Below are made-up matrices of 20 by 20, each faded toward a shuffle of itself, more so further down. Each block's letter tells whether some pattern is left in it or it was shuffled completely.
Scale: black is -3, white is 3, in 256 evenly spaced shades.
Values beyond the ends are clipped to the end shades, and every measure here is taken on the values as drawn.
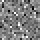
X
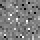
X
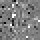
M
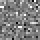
X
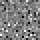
X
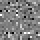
M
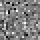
M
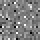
M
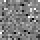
X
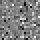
X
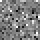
X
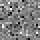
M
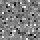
X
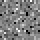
X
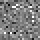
M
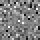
M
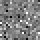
X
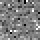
X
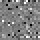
M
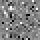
M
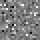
X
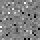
X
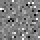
X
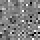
M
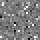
X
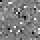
X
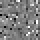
M
